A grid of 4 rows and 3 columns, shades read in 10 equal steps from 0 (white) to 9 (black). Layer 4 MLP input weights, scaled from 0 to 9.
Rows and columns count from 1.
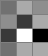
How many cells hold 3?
4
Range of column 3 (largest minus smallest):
6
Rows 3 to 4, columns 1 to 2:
7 0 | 5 3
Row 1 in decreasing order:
5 4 3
